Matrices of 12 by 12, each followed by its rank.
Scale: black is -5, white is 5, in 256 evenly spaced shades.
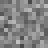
full rank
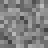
full rank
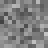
full rank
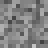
full rank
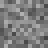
full rank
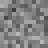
full rank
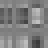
one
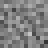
full rank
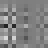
one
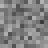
full rank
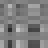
one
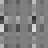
one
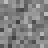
full rank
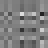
one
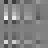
one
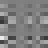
one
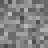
full rank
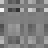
one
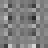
one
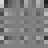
one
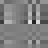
one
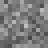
full rank
